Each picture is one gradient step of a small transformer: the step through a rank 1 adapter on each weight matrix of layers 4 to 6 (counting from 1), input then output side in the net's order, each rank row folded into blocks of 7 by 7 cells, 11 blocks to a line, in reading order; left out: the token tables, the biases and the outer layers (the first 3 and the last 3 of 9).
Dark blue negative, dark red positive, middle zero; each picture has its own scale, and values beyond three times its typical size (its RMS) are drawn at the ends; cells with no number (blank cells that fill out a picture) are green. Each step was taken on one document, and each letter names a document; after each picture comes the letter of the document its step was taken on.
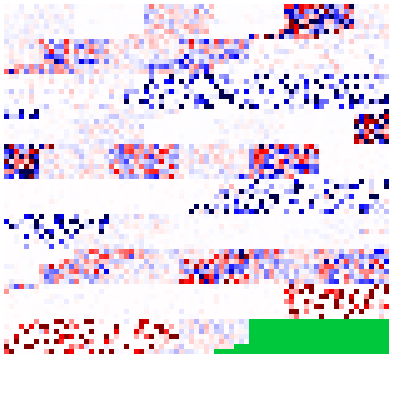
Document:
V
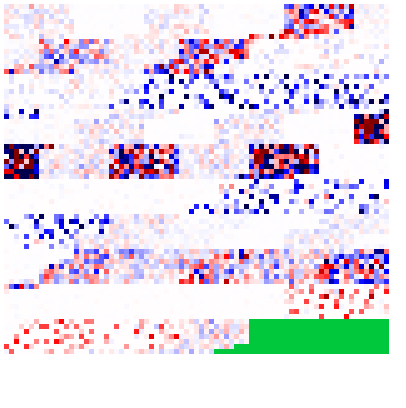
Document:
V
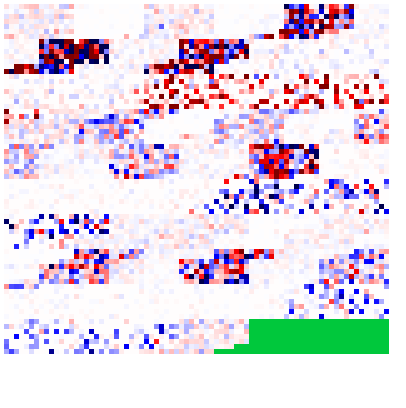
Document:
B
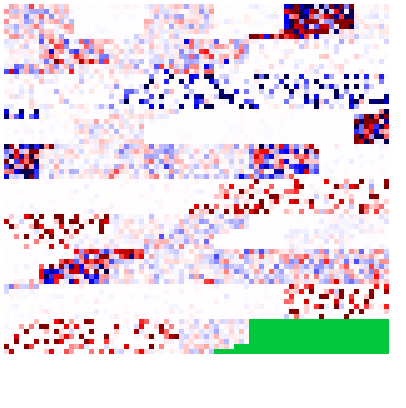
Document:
V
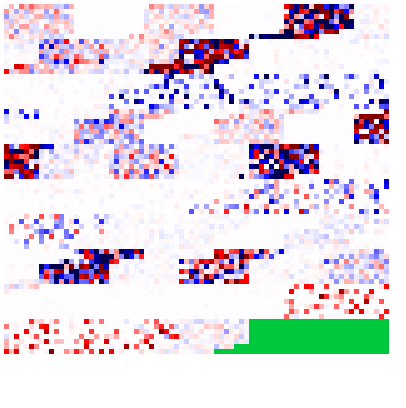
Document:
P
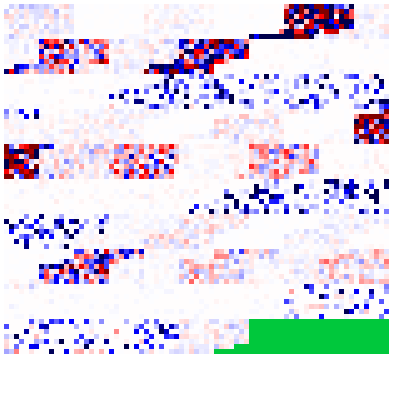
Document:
P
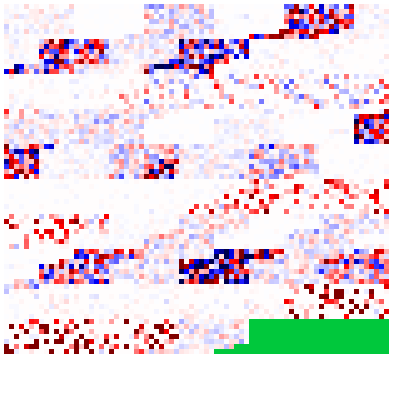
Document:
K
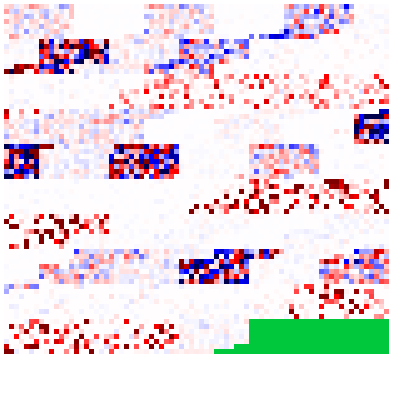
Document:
K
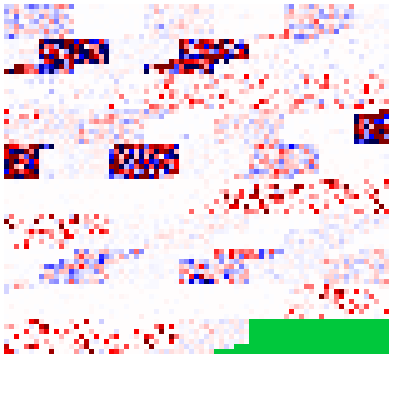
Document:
B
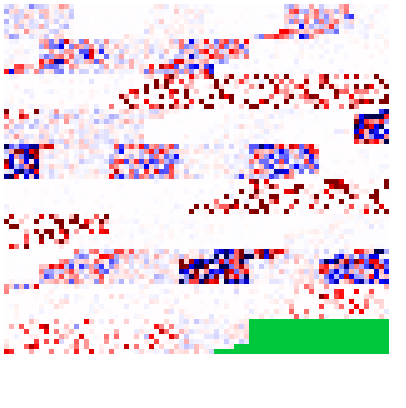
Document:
K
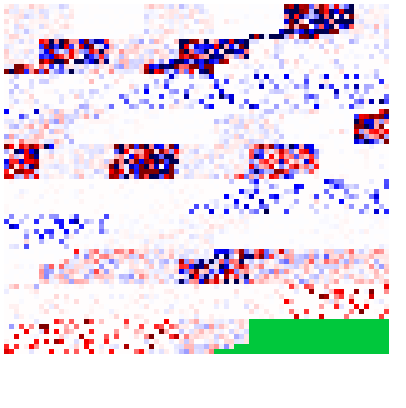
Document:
K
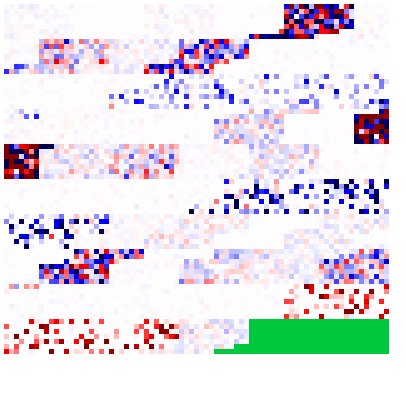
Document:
P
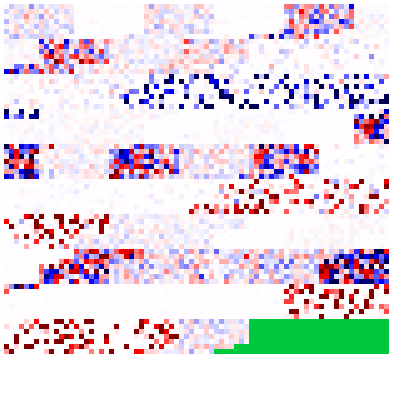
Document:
V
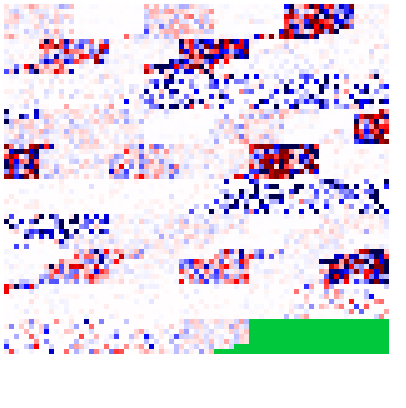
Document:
B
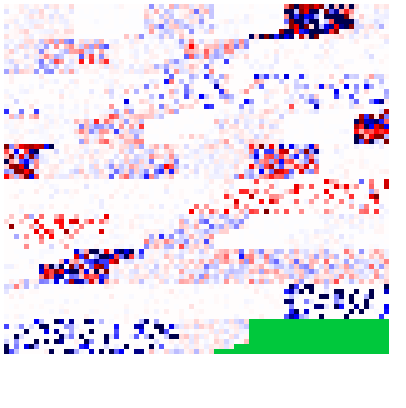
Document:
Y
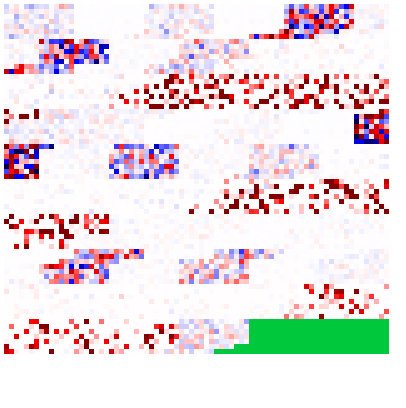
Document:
B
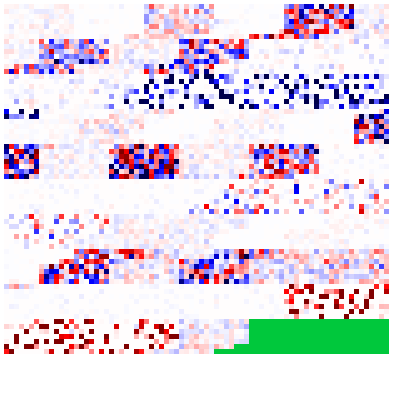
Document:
V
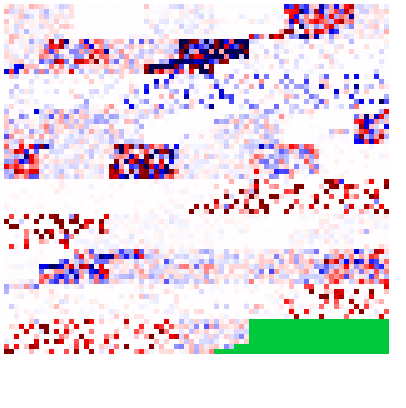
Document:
K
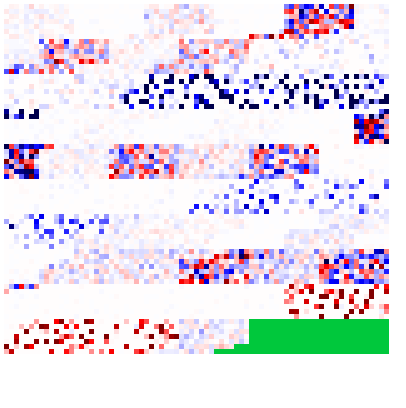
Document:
V
